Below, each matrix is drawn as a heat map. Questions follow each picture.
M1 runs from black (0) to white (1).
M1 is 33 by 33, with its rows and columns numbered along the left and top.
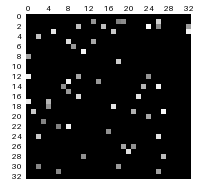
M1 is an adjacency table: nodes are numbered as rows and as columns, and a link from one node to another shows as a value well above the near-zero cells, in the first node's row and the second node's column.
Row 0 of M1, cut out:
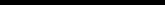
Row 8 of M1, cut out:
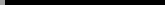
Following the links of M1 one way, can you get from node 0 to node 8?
no
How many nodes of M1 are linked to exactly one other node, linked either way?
0
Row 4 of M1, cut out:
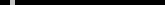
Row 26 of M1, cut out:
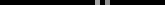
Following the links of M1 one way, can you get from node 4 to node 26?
yes
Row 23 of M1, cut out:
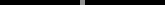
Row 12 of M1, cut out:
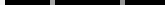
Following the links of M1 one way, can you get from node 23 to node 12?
no
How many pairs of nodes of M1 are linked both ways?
2
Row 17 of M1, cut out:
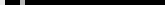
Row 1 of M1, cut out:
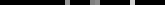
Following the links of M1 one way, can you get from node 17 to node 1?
yes
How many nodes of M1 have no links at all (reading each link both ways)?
2
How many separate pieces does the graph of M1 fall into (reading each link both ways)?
3
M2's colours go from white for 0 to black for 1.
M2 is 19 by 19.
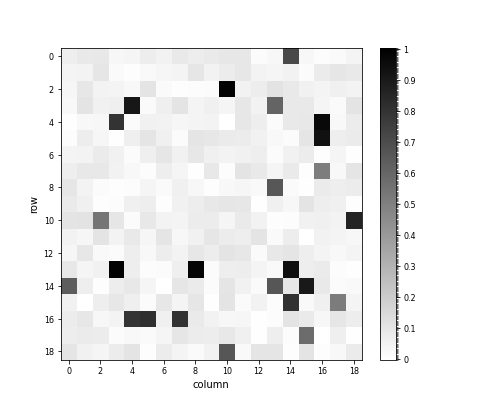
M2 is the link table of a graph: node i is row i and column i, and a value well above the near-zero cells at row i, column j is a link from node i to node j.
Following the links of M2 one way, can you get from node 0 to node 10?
no
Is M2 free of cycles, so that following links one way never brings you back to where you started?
no
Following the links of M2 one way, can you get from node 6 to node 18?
no
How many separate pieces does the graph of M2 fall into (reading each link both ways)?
7
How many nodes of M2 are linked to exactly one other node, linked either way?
7
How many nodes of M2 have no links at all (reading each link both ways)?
5
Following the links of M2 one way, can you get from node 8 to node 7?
yes
